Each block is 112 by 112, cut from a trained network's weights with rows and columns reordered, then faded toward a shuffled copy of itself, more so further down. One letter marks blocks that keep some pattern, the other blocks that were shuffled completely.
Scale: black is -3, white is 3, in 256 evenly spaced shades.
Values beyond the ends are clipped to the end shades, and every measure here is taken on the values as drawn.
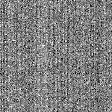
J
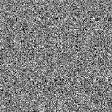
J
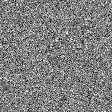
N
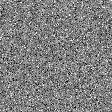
N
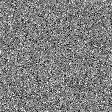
N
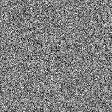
J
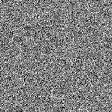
J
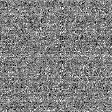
J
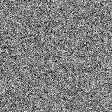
N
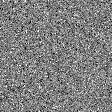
N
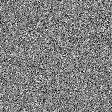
N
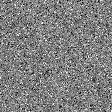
N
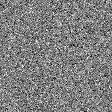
N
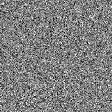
J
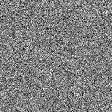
J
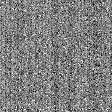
J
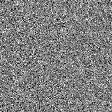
J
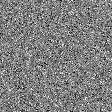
N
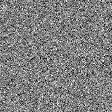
J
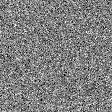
N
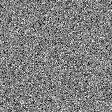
N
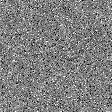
N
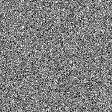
J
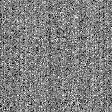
J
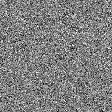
J
